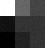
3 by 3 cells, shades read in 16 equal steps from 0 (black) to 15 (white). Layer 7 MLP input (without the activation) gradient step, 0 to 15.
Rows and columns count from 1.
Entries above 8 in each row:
1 0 0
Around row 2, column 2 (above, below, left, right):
6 2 1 3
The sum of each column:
16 11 10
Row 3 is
0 2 3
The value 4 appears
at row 1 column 3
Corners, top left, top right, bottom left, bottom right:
15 4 0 3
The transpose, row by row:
15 1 0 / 6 3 2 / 4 3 3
